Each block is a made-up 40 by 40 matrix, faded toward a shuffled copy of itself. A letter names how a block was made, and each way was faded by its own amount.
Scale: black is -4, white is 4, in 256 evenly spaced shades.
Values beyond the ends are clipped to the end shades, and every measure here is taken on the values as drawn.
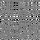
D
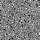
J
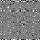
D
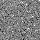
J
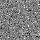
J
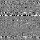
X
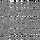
D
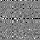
D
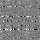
X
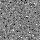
J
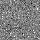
J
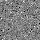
J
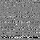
X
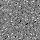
J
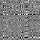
D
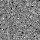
J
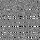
X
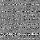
X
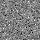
J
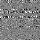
X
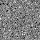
J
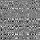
D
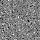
J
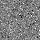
J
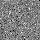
J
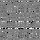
D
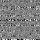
X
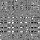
D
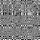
D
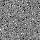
J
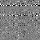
X
